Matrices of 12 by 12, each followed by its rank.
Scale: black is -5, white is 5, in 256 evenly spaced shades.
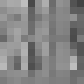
two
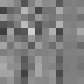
two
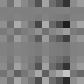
one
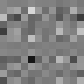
two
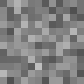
full rank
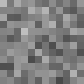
full rank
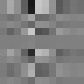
one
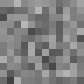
full rank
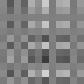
one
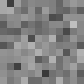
full rank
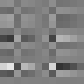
one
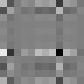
one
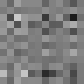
two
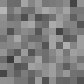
full rank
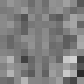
two
